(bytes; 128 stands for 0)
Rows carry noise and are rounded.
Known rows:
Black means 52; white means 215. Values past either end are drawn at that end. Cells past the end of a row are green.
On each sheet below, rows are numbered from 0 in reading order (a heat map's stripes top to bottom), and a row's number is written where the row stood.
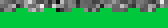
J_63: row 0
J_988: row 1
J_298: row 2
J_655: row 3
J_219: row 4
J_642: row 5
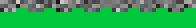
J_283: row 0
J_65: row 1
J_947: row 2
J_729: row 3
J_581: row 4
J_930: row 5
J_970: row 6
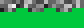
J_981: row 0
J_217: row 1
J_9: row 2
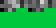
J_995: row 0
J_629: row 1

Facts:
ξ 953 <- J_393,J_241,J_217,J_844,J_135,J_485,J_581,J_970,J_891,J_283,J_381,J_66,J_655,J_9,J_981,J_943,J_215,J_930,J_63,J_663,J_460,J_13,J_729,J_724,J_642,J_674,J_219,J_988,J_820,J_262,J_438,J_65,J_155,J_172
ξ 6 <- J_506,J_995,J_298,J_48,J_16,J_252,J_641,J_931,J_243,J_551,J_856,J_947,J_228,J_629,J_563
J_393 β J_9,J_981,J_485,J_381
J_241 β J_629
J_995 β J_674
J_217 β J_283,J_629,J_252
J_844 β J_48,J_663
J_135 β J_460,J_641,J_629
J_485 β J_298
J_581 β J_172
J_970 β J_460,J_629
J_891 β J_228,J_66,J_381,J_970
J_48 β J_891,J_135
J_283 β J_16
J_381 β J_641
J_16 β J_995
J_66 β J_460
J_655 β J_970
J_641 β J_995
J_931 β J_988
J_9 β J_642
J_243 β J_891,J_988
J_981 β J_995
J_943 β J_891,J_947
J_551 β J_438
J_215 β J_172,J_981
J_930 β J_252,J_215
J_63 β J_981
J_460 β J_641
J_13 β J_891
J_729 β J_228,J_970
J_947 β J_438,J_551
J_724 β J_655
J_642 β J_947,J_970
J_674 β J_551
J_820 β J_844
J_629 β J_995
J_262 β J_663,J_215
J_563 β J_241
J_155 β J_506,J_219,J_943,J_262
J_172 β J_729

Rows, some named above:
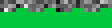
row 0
J_66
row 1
J_724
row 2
J_16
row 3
J_943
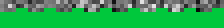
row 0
J_438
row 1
J_729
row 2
J_262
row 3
J_135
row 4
J_228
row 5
J_988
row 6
J_460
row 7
J_16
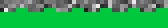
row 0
J_172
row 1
J_155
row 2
J_891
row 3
J_981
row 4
J_642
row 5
J_63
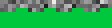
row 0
J_820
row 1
J_215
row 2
J_393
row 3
J_943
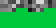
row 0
J_13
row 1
J_641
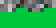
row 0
J_381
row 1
J_63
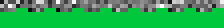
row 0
J_485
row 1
J_641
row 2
J_241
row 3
J_663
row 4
J_581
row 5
J_844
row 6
J_551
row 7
J_215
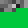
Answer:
J_63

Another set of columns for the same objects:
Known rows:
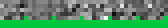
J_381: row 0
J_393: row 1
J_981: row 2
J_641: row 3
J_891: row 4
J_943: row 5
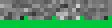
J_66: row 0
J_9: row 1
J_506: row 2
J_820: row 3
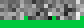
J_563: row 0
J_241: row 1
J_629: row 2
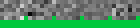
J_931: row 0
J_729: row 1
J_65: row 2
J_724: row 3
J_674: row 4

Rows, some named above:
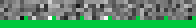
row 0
J_262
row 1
J_995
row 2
J_381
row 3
J_641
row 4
J_988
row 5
J_674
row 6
J_663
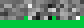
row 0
J_9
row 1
J_460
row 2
J_243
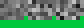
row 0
J_283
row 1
J_655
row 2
J_215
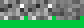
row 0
J_298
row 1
J_298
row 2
J_485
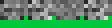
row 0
J_844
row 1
J_48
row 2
J_217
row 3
J_48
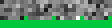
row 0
J_844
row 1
J_981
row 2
J_16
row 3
J_970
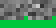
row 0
J_283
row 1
J_642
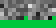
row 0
J_438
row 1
J_135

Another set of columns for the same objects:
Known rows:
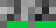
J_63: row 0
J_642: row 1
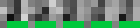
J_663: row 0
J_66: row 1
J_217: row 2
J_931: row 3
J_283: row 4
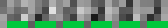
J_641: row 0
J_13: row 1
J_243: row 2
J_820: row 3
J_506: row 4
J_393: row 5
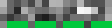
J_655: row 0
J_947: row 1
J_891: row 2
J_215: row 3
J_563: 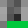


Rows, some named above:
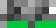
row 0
J_970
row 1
J_891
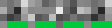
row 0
J_66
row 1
J_16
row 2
J_729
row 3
J_66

